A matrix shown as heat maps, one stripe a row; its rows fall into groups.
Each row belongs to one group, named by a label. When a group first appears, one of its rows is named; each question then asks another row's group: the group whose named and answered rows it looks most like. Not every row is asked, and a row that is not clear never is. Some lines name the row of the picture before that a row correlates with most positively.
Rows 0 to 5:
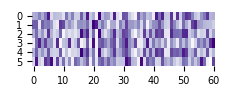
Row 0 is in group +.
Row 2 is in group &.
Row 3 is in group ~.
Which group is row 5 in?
~
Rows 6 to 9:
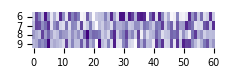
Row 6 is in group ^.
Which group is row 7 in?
+
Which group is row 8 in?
&
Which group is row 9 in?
+
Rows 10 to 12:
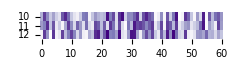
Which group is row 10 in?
^
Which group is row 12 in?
^
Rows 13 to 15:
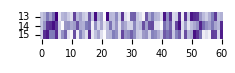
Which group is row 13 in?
+
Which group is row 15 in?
+
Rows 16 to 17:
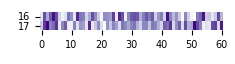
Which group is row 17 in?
+
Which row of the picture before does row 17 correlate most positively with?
15
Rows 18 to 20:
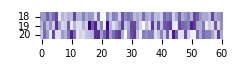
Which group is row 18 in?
+
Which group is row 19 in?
&
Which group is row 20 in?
^
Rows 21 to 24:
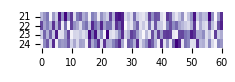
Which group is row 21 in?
~
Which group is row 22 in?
~
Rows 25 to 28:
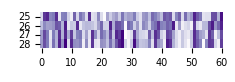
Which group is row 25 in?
+
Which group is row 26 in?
~
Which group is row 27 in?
~
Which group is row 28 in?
~
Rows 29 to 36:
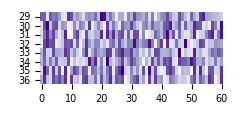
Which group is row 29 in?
&
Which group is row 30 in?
+
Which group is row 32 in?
^
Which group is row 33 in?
~
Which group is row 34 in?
&
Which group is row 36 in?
~
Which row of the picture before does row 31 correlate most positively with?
26
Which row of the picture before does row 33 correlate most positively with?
26
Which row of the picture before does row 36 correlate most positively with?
27
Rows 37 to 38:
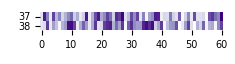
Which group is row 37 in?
~
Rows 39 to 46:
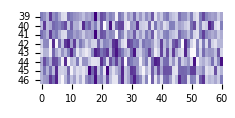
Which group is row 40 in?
~
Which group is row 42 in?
^
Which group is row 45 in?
&
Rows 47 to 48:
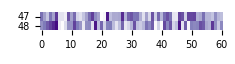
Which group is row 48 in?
+
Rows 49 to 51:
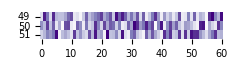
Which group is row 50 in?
^
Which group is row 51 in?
+
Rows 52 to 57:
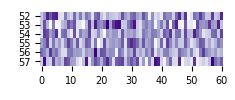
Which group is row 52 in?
+
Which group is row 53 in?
^
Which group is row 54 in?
+
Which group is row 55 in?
^
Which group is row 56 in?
&
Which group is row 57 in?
~
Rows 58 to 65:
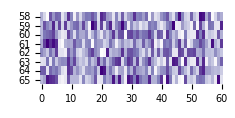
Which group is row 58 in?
&
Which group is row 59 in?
~
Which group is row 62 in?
&
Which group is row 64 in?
&
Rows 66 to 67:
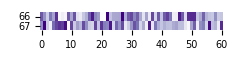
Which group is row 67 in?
~
